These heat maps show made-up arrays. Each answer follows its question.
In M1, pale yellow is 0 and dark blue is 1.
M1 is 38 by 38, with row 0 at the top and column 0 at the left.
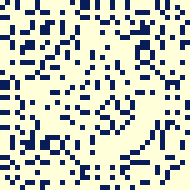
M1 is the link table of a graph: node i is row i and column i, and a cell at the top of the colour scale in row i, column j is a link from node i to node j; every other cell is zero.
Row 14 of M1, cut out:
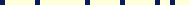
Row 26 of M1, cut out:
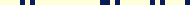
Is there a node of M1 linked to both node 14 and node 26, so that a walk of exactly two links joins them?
no
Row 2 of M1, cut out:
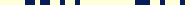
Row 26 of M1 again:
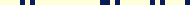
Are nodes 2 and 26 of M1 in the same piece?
yes
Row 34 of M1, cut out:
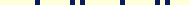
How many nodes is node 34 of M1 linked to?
6
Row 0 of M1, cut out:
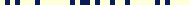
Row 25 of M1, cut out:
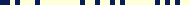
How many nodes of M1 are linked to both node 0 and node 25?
8
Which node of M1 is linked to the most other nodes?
node 6
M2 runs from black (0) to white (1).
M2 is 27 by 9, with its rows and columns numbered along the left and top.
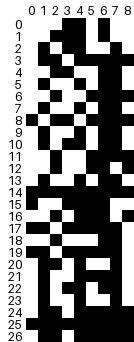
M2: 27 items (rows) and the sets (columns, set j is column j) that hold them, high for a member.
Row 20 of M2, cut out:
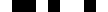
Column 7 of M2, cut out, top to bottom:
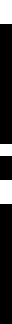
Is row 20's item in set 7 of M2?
no
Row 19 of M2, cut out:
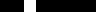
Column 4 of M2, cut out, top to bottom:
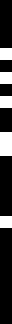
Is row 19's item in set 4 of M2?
no
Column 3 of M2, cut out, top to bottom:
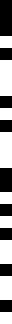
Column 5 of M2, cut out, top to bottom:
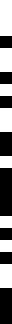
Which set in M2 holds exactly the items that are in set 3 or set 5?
0
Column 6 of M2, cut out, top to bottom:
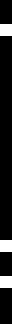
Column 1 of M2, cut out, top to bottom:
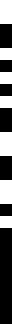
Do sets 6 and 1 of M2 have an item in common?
no
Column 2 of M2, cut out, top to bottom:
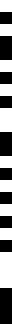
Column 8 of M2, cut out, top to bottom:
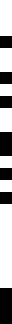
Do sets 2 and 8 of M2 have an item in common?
yes
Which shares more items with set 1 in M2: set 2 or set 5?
set 5
